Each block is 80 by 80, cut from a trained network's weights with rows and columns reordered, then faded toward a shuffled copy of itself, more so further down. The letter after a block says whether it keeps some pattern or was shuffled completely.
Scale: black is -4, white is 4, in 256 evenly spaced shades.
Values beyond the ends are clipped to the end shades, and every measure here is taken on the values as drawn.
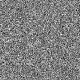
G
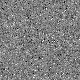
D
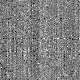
G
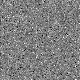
D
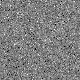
D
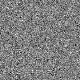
G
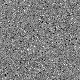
D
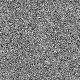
D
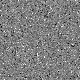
D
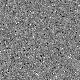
D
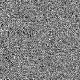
G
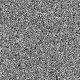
D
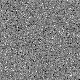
D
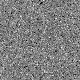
D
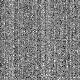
G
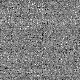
G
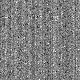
G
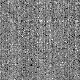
G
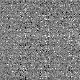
G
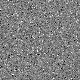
D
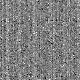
G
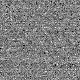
G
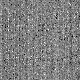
G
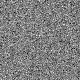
D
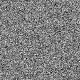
G
